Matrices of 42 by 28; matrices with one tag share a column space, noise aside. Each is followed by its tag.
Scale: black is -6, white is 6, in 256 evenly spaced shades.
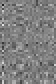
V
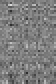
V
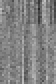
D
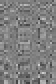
V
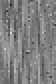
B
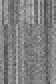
D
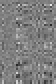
V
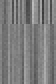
D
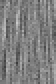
B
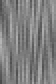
B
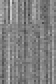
D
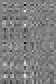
V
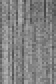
D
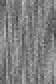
B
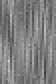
B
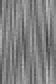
B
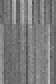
D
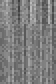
D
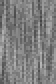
B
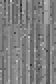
D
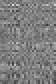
V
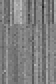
D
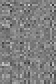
V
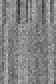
D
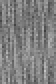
B
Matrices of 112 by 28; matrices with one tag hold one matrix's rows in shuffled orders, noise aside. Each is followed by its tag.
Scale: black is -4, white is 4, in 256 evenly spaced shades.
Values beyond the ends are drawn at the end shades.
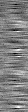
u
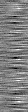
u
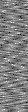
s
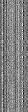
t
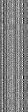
t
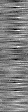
u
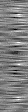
u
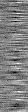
u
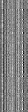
t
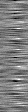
u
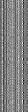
t
